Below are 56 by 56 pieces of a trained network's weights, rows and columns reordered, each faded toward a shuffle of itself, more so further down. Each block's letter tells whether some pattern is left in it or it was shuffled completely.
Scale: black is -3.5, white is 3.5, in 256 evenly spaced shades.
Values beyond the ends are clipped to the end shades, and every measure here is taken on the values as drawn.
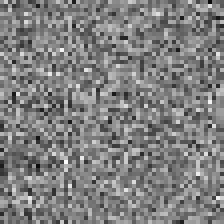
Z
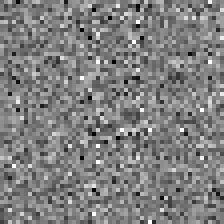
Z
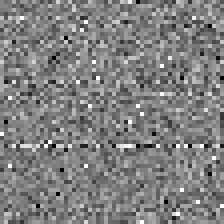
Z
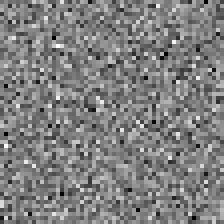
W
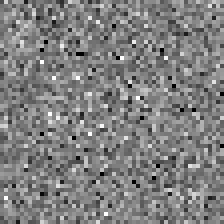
W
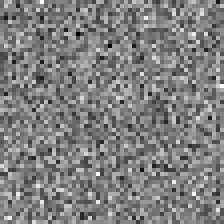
Z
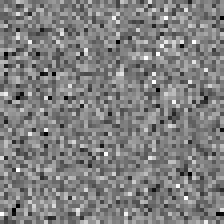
Z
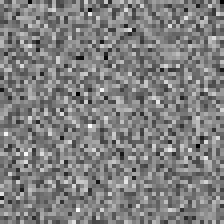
W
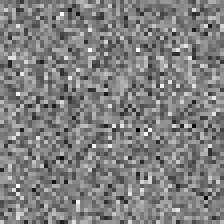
Z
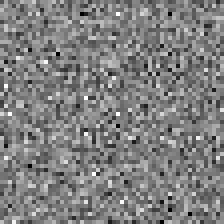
Z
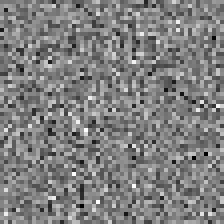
Z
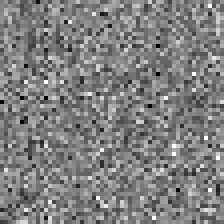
Z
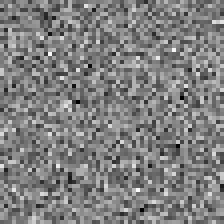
W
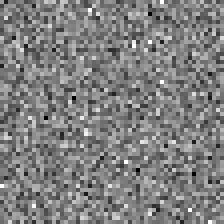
W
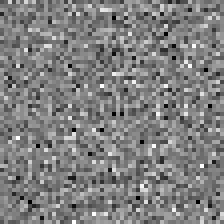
Z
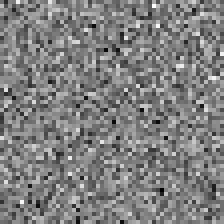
W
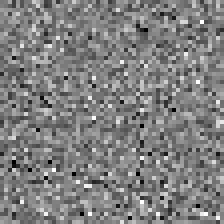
Z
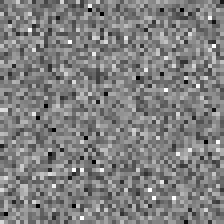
W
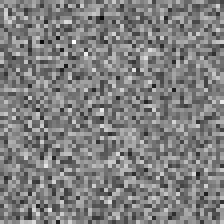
Z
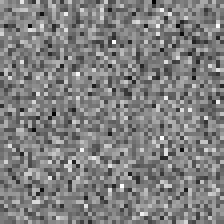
W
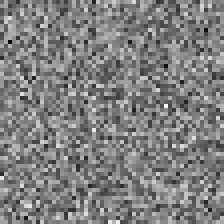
Z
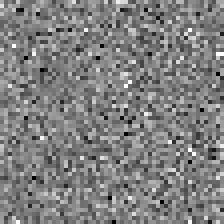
W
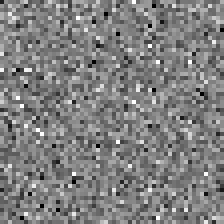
W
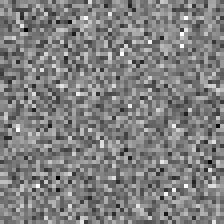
W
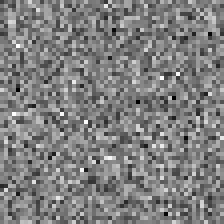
Z
